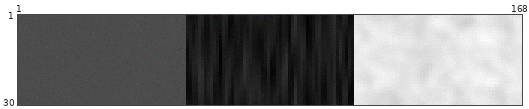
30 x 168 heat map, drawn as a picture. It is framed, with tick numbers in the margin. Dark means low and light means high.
The table splits into one row of 3 panels. Panel 1,1: low, flat. Panel 1,2: very low, streaked downward, faint in contrast. Panel 1,3: very high, blotchy, faint in contrast.
